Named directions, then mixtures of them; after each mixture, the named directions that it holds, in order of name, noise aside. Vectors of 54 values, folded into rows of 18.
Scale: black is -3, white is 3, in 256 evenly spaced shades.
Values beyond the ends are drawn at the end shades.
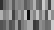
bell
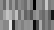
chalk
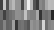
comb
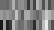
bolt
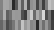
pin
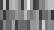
comb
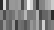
comb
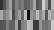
bell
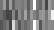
chalk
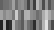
bolt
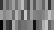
bell, bolt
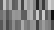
comb, pin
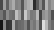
bolt, comb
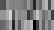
bell, chalk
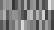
pin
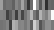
chalk, comb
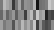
bolt, pin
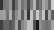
bell, pin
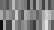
bolt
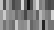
comb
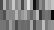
chalk, comb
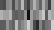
bell, comb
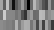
comb, pin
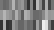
bolt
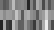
bolt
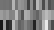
bolt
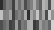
bell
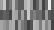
bell, comb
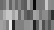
chalk
